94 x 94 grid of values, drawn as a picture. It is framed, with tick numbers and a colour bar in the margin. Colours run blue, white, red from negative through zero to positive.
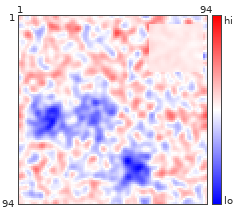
There are no lone odd cells. Three dips sink into the field. There are no regular stripes. In the top right lies a patch that is calmer than the rest. The top right is the calmest part.
